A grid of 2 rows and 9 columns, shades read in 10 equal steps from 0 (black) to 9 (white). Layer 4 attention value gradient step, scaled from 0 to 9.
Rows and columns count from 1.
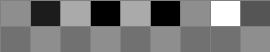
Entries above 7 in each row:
1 0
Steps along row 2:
up down up down up down same up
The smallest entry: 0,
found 2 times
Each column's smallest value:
4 1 4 0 4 0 4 4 3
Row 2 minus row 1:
-1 4 -2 5 -2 5 -1 -5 2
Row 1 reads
5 1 6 0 6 0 5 9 3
